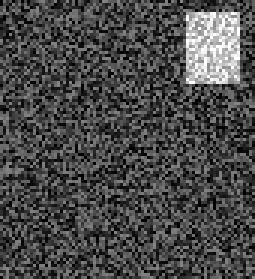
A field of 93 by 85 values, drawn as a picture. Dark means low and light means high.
No row or column stands out. No regular stripes run through it. The ninth with the highest average is the top right. An odd patch, higher than its surroundings, sits in the top right. Overall the values sit about 30% of the way up the scale. The halves do not mirror each other.
